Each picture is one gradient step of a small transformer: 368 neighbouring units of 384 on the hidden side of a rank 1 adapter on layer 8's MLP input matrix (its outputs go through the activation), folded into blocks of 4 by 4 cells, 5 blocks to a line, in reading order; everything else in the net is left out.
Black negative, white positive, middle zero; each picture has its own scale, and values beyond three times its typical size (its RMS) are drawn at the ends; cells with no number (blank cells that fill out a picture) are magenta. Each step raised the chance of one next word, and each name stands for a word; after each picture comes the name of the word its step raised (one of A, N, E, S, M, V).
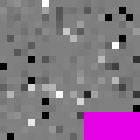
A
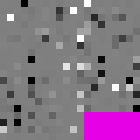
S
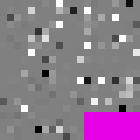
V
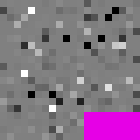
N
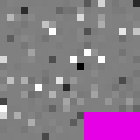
A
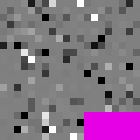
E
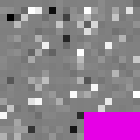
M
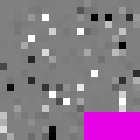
E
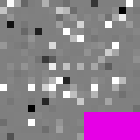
A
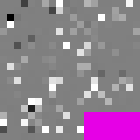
M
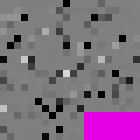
A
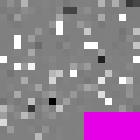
V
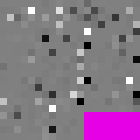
N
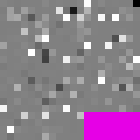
V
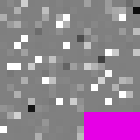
V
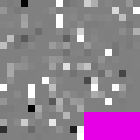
M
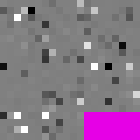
M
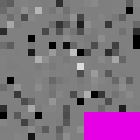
A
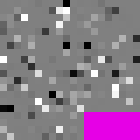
N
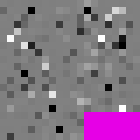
N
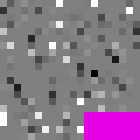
E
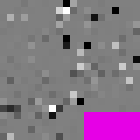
N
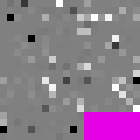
M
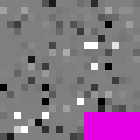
M
